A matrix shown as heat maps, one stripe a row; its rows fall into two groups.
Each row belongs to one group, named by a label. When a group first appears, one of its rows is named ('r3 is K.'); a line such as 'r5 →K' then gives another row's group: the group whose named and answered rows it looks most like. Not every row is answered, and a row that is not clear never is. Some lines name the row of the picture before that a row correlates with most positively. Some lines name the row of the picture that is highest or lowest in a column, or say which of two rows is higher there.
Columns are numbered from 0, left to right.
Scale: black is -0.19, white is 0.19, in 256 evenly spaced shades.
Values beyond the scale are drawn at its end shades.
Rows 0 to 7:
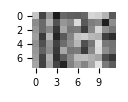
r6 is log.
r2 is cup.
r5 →cup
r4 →cup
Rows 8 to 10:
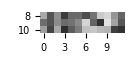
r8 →cup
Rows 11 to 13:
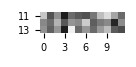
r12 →log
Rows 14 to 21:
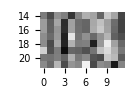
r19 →cup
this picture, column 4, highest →17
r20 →cup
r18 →cup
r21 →log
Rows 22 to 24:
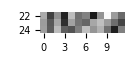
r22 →cup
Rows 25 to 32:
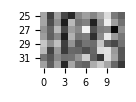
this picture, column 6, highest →27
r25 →cup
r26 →cup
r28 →cup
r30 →cup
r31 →cup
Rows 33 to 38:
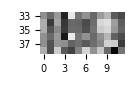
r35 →cup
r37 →cup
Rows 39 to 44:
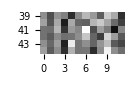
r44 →cup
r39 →cup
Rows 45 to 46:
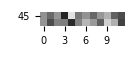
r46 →cup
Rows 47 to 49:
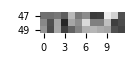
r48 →log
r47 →cup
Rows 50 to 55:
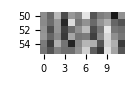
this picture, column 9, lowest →50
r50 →log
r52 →cup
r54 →cup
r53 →cup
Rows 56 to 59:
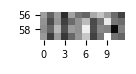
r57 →cup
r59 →cup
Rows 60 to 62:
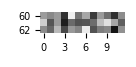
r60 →log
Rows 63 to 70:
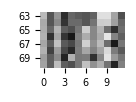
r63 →cup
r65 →log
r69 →cup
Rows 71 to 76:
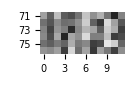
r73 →cup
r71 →log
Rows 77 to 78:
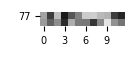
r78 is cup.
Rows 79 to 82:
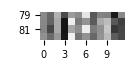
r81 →log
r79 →log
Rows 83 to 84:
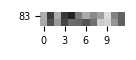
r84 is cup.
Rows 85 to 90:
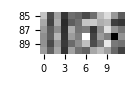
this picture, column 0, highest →85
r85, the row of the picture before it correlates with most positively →84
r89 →cup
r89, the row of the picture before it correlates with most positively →83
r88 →log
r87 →cup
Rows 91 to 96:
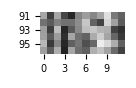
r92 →cup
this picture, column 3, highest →92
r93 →log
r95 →cup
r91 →cup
